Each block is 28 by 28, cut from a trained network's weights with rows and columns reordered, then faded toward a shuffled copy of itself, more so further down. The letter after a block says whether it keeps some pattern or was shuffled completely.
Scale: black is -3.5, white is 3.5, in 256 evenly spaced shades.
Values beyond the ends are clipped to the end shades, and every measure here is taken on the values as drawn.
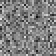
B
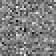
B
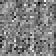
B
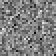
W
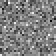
W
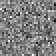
W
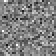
W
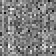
B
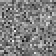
W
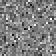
W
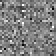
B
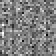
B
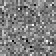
W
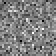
W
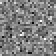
W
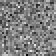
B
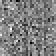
B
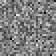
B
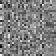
B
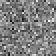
B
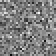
W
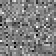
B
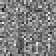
B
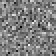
W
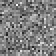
W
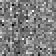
B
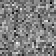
W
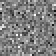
W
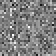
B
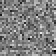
B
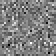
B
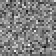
W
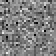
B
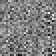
B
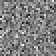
W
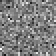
W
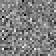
B
